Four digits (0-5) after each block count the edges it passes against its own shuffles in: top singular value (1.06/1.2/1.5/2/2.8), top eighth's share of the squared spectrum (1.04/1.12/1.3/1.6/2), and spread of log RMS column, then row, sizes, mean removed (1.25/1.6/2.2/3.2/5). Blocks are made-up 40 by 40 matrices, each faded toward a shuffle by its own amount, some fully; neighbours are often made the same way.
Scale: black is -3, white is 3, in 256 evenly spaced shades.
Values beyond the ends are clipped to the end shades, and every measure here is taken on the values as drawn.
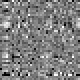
4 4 2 2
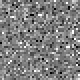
1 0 0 0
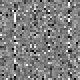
2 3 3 0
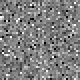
0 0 0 0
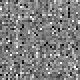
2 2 1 1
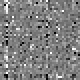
3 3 2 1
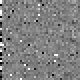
3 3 1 0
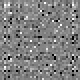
3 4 2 1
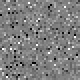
1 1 0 0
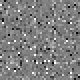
2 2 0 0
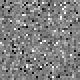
1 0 0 0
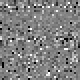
3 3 1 2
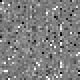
2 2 1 0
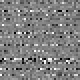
2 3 0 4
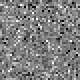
0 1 0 1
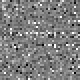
1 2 0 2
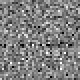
3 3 1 1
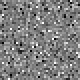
0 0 0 0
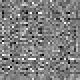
3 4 2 2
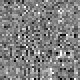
3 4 2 2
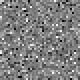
0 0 0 0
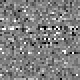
2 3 0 3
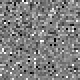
0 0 0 0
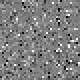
1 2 0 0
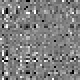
4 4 2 2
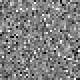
0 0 0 0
